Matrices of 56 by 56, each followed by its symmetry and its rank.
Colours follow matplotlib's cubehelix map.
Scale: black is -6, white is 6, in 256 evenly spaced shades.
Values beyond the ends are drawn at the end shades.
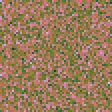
neither, full rank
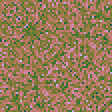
symmetric, full rank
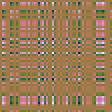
symmetric, rank one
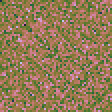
symmetric, full rank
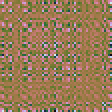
symmetric, rank three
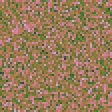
neither, full rank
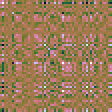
symmetric, rank three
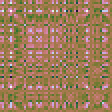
symmetric, rank three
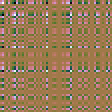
symmetric, rank one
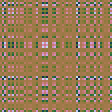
symmetric, rank one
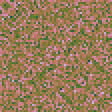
symmetric, full rank
